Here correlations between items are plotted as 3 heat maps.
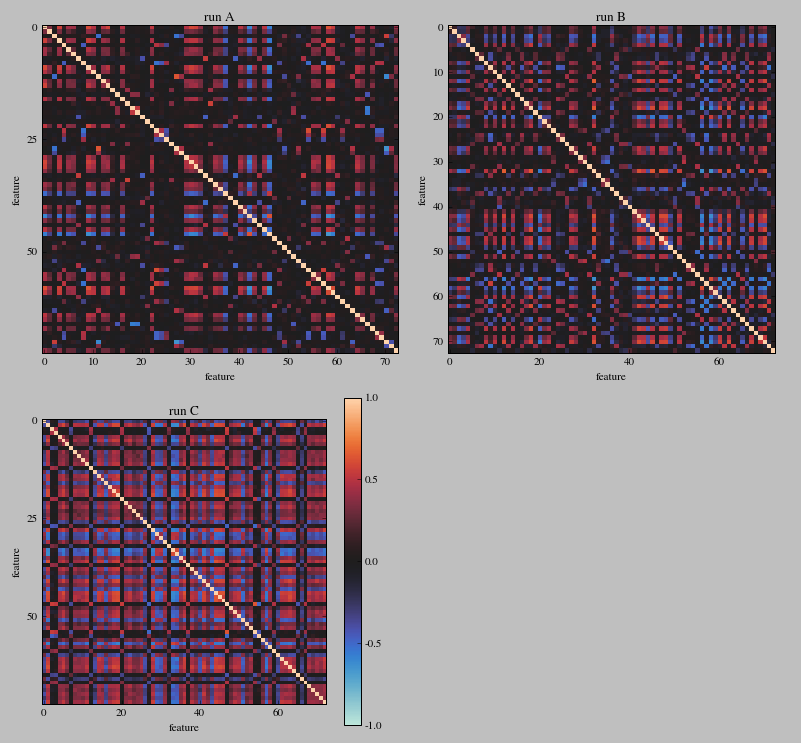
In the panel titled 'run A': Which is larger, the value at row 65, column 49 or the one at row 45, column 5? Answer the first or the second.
the second
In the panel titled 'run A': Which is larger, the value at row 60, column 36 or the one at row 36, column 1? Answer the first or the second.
the second
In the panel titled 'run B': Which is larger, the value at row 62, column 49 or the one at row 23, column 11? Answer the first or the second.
the second
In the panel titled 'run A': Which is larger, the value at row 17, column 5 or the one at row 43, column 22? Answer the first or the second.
the second
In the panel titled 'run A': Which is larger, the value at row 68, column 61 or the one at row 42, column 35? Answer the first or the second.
the first
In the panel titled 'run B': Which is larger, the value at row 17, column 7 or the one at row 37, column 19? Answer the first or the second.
the second
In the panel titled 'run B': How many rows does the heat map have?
73
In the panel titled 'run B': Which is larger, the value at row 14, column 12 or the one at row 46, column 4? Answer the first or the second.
the first
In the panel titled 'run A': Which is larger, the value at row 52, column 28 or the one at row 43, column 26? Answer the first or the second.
the first
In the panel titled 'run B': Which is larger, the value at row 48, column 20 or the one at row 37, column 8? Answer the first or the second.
the second
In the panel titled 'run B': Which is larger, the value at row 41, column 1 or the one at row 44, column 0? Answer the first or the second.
the first
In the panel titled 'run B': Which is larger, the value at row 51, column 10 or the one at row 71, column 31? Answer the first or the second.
the first
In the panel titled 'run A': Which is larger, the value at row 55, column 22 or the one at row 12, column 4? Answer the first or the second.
the first
